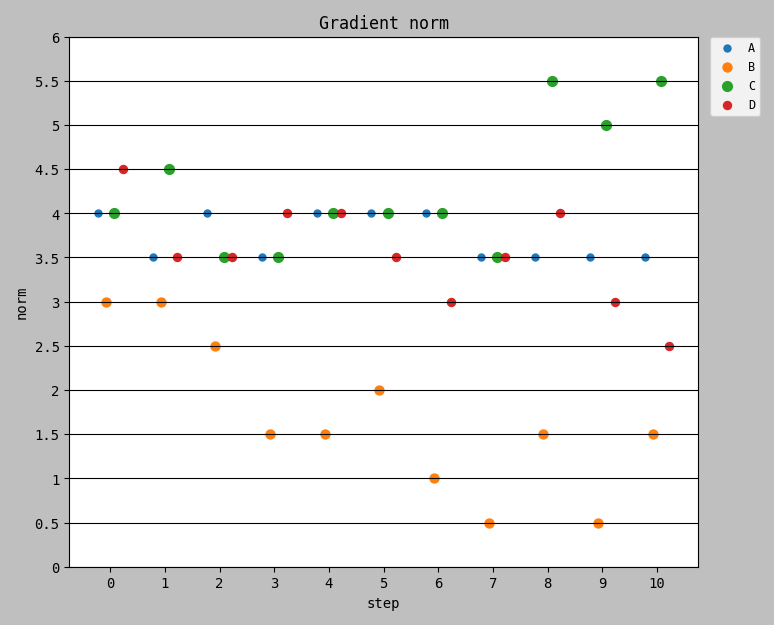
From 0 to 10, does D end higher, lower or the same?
lower
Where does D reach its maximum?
0
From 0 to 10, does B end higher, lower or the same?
lower
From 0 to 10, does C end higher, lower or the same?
higher
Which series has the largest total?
C
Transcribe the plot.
Title: Gradient norm
x-axis: step, ticks 0 1 2 3 4 5 6 7 8 9 10
y-axis: norm, ticks 0 0.5 1 1.5 2 2.5 3 3.5 4 4.5 5 5.5 6
Legend: A, B, C, D
Values:
A: 4 3.5 4 3.5 4 4 4 3.5 3.5 3.5 3.5
B: 3 3 2.5 1.5 1.5 2 1 0.5 1.5 0.5 1.5
C: 4 4.5 3.5 3.5 4 4 4 3.5 5.5 5 5.5
D: 4.5 3.5 3.5 4 4 3.5 3 3.5 4 3 2.5
